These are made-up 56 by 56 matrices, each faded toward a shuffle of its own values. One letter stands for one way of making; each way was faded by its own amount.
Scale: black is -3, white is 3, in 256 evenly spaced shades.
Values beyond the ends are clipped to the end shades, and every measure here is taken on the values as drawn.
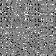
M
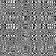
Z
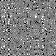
M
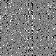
M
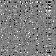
M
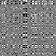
Z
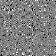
M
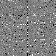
M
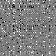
M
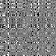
Z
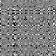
Z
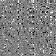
M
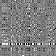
Z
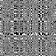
Z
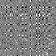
Z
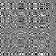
Z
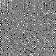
M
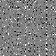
M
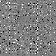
M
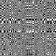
Z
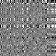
Z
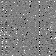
M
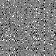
M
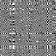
Z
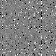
M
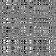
Z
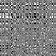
Z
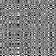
Z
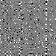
M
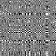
Z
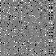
M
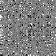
M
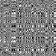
Z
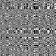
Z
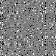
M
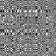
Z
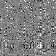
M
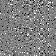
M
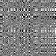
Z
